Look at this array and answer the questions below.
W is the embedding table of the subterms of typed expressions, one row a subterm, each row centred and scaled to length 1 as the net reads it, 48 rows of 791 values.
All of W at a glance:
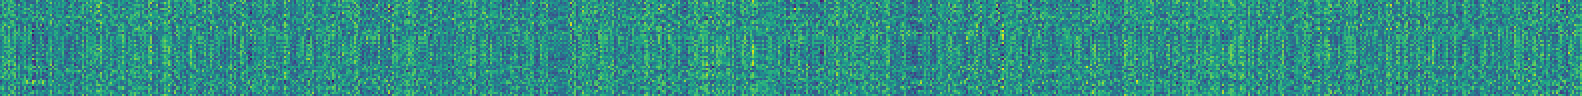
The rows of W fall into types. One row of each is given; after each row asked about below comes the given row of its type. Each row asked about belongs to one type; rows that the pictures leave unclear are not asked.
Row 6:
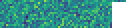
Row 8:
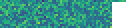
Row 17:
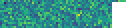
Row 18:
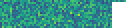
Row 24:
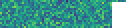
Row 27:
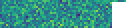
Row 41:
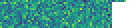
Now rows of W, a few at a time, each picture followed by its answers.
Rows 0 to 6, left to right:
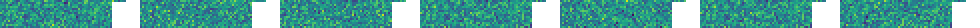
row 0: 6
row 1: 24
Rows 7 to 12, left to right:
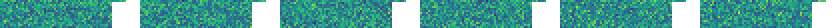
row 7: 8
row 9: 27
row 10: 24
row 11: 24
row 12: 8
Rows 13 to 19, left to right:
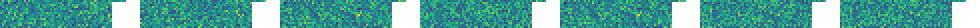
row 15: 17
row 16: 41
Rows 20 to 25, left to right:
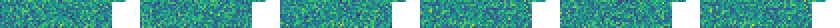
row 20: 27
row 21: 18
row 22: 27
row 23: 18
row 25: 18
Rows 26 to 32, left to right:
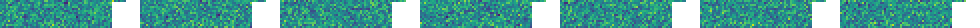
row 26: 6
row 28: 17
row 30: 6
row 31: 18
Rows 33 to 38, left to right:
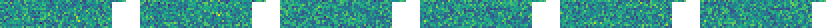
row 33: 17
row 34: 41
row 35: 8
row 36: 8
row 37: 18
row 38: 17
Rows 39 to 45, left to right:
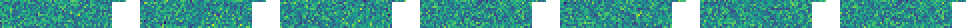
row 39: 18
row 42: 24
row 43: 17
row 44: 17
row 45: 24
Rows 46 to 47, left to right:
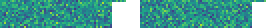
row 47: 27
